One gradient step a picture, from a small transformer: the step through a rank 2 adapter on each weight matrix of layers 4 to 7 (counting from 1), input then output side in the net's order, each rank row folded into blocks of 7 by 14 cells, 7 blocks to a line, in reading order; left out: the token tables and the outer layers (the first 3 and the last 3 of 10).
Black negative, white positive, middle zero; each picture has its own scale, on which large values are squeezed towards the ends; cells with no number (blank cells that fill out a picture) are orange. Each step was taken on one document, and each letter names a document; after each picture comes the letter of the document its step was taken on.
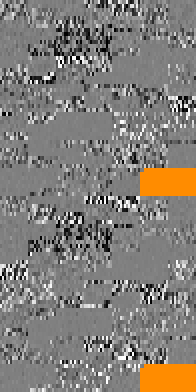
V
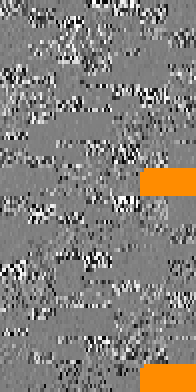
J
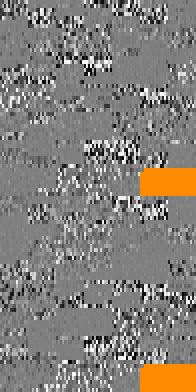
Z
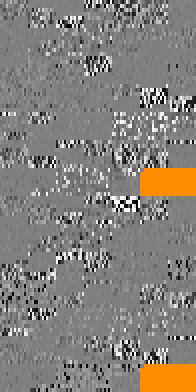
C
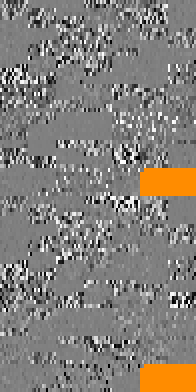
C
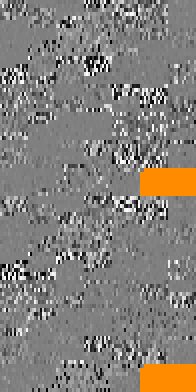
C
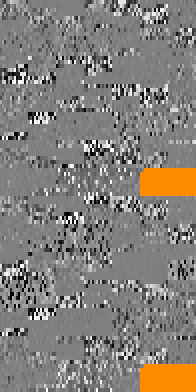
Z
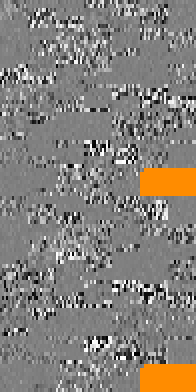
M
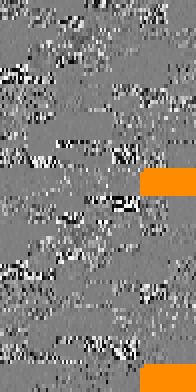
C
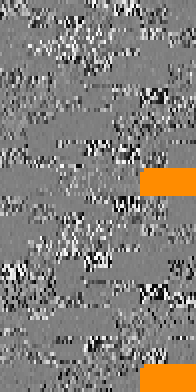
J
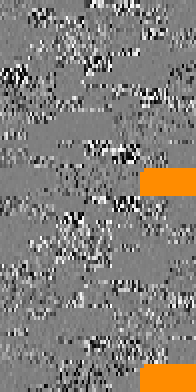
J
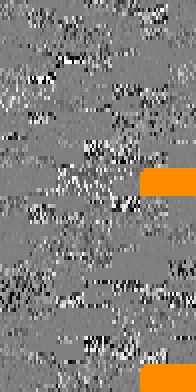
Z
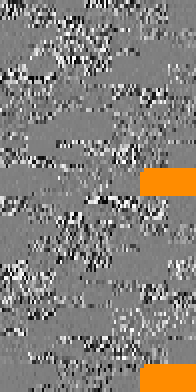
V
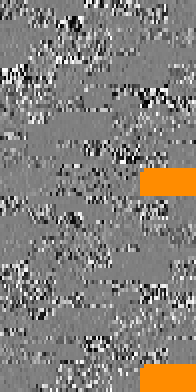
M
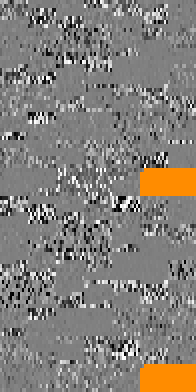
Z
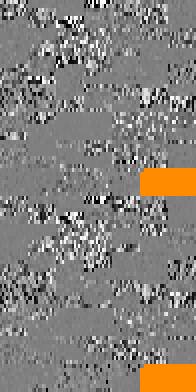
C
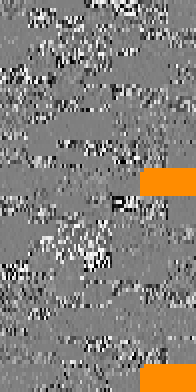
C
